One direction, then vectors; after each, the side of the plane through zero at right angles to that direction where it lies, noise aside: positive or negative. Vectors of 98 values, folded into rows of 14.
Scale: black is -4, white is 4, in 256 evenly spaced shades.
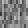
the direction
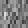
negative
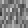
positive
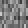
negative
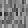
positive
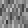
positive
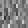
positive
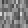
negative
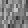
negative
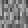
negative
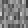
negative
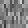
positive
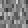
negative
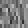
positive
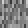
positive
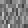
positive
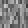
negative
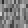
negative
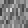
positive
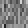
positive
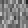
negative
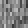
negative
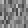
positive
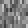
positive
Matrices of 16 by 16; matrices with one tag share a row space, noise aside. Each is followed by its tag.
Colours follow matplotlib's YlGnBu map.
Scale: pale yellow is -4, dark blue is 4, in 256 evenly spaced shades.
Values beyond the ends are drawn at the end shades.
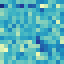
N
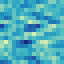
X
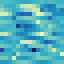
X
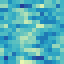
X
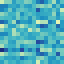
N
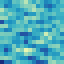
X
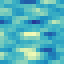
X
